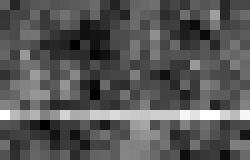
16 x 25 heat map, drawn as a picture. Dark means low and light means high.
Streaks run across, left to right. Most values sit low, with a long tail of high ones. Row 12 differs from the rows beside it.
